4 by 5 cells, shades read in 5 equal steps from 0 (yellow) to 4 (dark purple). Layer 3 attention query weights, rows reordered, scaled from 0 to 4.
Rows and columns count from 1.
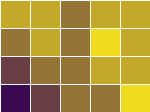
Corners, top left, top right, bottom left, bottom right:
1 1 4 0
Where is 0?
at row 2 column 4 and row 4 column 5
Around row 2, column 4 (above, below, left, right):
1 1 2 1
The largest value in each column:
4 3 2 2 1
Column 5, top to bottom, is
1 1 1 0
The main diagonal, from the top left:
1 1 2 2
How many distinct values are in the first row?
2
